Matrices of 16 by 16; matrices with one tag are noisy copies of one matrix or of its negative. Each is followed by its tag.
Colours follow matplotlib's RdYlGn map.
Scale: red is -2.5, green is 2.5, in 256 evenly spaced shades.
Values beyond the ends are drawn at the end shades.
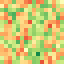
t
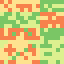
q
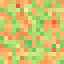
t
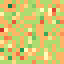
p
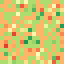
p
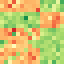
q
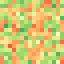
t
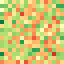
p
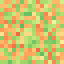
p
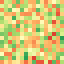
p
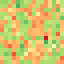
t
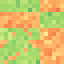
q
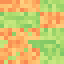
q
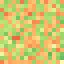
p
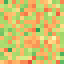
p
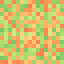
p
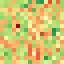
t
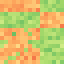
q
